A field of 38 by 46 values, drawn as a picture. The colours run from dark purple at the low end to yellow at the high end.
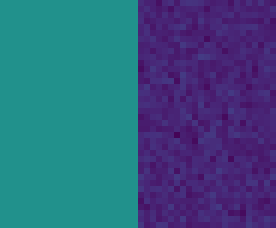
It is made of 1 by 2 panels. Panel 1,1: middling, flat. Panel 1,2: very low, fine-grained, faint in contrast.
